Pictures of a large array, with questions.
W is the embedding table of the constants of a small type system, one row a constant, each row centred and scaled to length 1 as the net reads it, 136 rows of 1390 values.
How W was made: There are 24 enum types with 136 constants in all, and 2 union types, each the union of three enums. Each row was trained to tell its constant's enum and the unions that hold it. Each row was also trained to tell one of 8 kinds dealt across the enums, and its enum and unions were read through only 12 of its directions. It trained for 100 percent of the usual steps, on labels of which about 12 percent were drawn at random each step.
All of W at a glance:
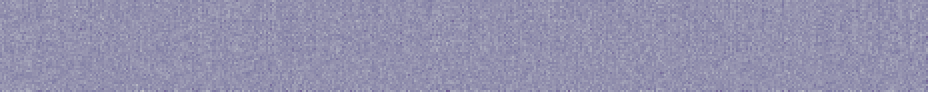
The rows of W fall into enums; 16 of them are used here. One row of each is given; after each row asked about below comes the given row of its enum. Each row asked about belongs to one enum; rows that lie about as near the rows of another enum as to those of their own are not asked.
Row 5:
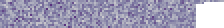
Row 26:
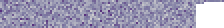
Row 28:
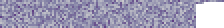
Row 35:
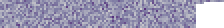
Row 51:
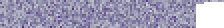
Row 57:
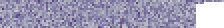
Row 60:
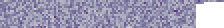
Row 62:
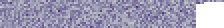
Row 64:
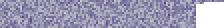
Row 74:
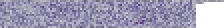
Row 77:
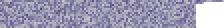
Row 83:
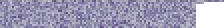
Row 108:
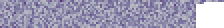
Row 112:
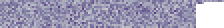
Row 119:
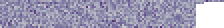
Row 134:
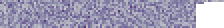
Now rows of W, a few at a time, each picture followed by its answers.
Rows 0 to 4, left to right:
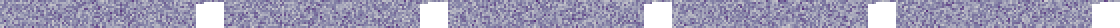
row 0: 28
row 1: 57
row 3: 28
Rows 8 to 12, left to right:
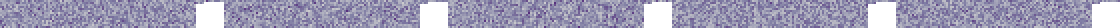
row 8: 57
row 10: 57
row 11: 60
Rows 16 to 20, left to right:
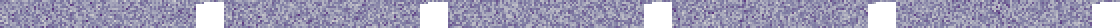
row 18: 60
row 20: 74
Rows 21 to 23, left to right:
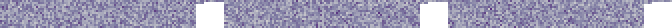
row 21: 60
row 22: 112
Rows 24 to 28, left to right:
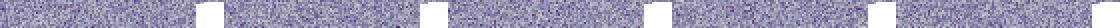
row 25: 108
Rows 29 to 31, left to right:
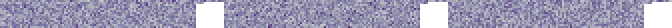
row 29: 28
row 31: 74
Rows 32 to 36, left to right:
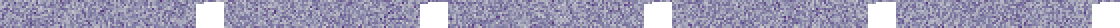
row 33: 119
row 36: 108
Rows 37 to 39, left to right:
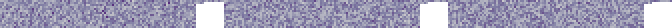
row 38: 64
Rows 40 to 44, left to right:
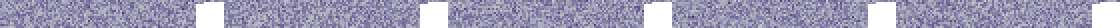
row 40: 57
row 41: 60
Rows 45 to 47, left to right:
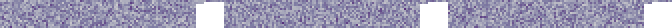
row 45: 74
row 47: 108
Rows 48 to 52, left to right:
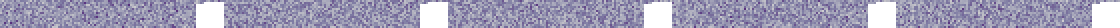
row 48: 108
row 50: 5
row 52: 57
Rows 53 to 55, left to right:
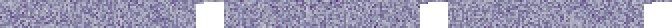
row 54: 62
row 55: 62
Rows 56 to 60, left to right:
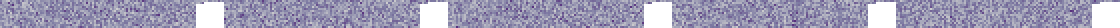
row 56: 74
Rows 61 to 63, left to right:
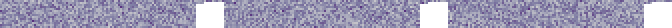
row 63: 28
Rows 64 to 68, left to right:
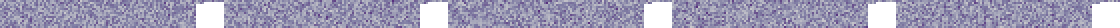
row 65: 28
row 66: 64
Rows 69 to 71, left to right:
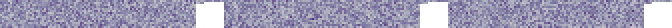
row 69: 74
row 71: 112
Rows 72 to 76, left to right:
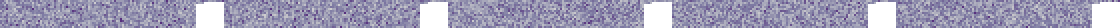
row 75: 28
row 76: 5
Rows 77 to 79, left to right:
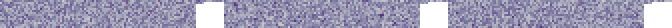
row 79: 51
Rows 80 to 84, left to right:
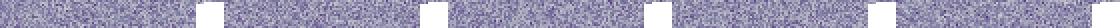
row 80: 108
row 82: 134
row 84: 5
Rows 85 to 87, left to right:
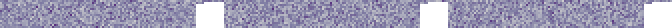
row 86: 35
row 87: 134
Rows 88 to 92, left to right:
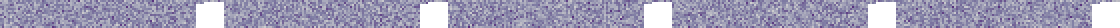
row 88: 35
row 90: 134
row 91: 57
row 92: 51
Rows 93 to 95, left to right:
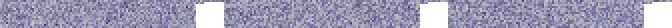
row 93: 64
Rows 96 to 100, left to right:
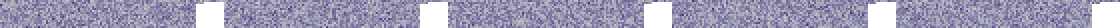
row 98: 134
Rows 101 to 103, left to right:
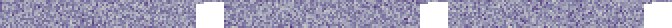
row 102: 60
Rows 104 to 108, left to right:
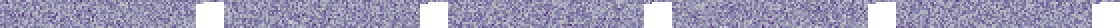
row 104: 83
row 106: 5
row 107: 74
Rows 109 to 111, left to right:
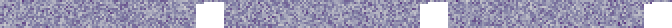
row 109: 35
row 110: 5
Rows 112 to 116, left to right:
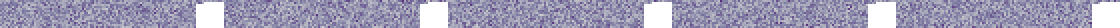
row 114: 35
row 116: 108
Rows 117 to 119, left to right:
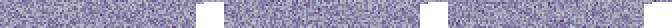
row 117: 35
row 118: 112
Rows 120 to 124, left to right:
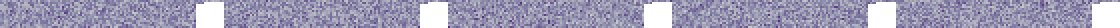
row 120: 134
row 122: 26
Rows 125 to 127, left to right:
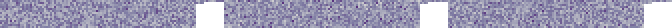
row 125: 60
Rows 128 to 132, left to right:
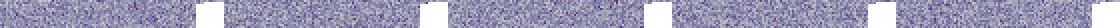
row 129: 5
